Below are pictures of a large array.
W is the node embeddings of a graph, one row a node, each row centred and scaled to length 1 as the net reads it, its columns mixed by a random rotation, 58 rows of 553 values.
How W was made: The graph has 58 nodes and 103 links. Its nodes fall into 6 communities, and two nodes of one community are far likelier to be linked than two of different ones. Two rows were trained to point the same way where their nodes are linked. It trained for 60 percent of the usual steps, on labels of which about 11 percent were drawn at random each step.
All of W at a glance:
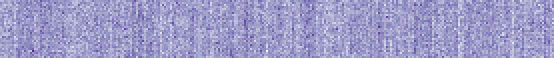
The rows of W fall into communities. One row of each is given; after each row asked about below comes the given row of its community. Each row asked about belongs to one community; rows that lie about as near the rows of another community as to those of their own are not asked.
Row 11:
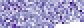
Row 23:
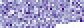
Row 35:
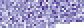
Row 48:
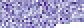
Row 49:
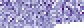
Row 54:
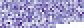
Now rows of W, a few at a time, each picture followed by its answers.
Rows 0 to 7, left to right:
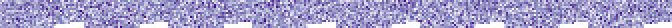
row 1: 23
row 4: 49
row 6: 48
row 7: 54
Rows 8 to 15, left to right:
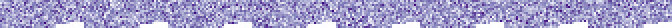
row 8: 35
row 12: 54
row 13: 54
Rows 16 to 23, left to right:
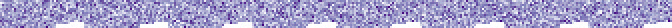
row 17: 48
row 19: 35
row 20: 48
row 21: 35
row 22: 23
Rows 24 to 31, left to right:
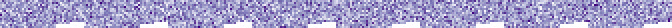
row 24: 35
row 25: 48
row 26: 23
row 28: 49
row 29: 49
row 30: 54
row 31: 49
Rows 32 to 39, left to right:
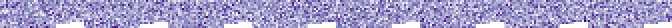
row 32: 23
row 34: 49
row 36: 54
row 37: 54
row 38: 48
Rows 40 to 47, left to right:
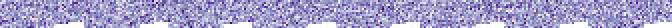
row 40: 48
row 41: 49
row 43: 35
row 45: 49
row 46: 48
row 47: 23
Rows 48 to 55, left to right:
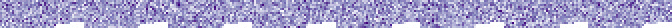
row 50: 35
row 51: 48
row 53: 11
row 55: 35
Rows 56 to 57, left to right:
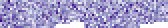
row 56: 11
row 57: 54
